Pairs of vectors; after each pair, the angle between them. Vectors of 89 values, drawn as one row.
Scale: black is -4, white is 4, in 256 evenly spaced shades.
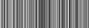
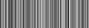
nearly opposite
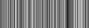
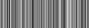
partly opposed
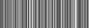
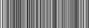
partly opposed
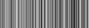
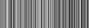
partly aligned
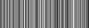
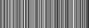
nearly parallel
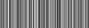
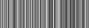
partly opposed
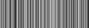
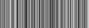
nearly opposite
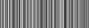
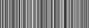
nearly parallel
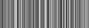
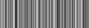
partly opposed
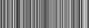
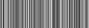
orthogonal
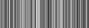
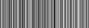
partly opposed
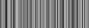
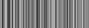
partly opposed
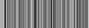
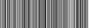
partly aligned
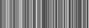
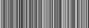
partly opposed
